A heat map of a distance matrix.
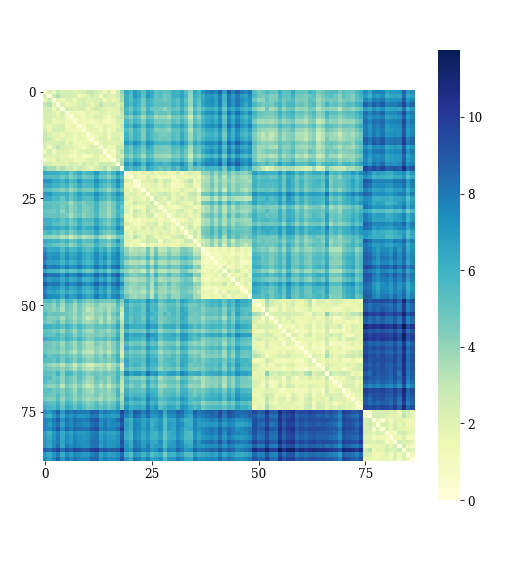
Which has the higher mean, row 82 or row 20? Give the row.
82
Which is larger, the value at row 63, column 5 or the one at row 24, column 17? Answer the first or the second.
the second
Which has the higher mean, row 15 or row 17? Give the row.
17
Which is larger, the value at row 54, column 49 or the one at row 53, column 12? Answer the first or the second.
the second
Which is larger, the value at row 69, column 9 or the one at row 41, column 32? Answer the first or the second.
the second
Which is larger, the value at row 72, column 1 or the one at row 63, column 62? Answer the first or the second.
the first
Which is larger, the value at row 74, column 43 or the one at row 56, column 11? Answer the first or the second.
the first
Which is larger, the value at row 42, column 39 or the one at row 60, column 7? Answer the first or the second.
the second
